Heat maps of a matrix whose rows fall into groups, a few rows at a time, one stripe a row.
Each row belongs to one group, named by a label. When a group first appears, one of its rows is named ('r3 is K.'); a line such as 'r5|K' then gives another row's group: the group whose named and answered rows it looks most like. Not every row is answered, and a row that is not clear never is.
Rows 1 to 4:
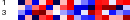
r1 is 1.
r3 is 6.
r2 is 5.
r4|1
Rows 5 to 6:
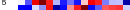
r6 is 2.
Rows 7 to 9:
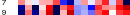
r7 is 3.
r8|1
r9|1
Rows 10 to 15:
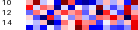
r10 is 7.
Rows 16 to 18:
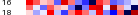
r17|3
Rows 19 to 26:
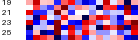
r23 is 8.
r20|3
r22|6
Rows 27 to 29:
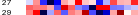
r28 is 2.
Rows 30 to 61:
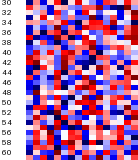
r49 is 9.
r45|8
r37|8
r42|7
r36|1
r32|8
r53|7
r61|9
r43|6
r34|3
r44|1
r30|1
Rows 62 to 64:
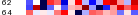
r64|3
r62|1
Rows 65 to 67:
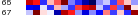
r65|7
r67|7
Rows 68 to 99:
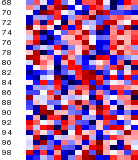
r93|5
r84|9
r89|6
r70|6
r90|6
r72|1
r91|1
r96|6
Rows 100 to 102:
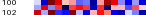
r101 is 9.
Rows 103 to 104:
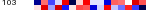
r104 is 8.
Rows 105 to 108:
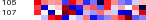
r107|8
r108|5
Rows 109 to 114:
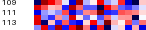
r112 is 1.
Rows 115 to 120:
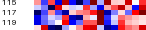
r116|1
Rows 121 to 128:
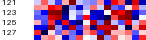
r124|5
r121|3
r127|9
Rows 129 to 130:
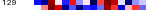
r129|6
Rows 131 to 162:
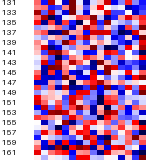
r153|6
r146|8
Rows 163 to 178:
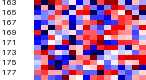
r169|9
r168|1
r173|7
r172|6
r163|6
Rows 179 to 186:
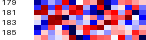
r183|6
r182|5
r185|1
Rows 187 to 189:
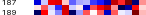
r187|5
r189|1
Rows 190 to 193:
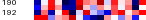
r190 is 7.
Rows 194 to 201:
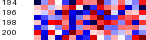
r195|3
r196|9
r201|8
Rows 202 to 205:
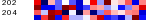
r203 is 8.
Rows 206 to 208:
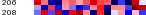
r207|8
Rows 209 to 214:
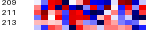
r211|7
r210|9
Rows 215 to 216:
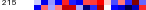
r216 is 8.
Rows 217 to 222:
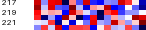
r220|8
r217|5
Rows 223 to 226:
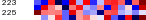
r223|6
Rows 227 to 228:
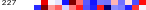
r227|7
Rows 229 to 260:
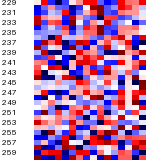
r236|1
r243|9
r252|3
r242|5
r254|3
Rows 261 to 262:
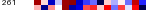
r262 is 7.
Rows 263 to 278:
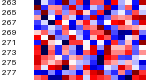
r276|5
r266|8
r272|9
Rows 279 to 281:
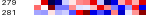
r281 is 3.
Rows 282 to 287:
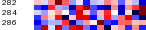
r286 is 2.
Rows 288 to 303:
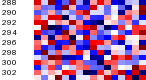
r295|1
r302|3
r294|8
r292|7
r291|5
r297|8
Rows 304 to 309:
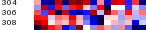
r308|7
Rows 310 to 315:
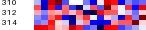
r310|6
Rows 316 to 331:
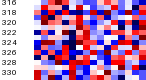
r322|1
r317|7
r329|3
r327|1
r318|9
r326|9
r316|6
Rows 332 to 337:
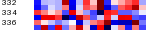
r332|2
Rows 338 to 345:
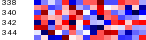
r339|3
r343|7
